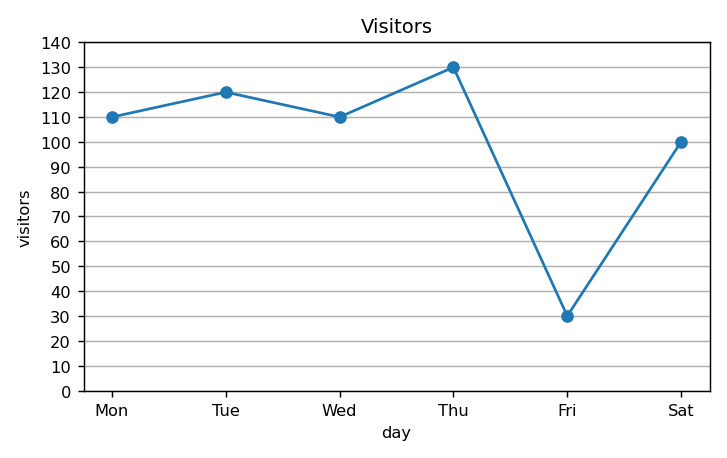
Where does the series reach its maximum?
Thu
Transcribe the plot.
Title: Visitors
x-axis: day, ticks Mon Tue Wed Thu Fri Sat
y-axis: visitors, ticks 0 10 20 30 40 50 60 70 80 90 100 110 120 130 140
Values:
110 120 110 130 30 100
